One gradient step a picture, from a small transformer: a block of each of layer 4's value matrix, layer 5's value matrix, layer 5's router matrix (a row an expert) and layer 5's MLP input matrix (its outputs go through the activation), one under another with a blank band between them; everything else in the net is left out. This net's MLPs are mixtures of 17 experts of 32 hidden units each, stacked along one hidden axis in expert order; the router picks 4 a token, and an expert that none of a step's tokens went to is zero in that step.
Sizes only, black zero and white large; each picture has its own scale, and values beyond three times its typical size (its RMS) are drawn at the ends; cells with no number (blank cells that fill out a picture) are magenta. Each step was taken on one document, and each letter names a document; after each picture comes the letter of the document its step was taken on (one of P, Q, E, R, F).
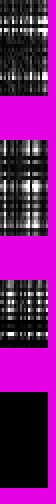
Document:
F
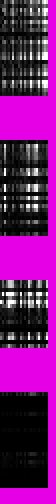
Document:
F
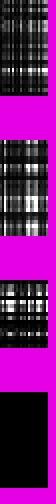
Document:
F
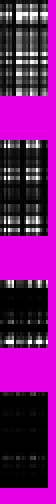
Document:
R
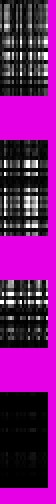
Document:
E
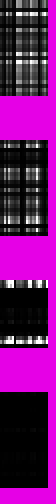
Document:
R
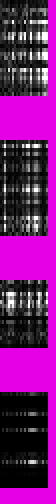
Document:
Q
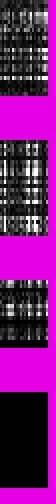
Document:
F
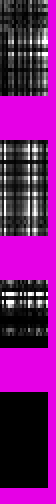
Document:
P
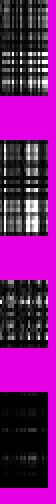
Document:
E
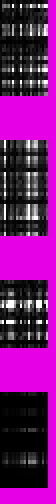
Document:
E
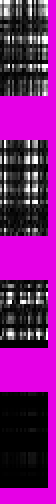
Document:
P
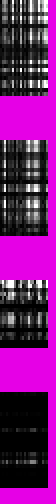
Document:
Q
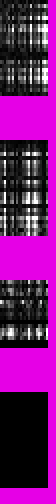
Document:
F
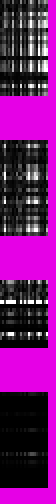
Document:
P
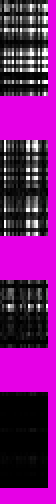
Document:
E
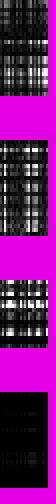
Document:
P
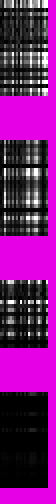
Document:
P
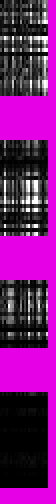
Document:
Q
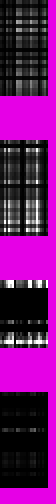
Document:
R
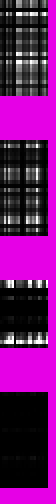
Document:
R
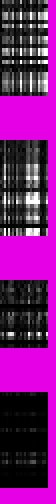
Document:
E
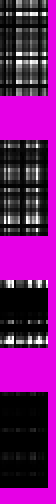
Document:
R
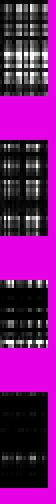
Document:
R
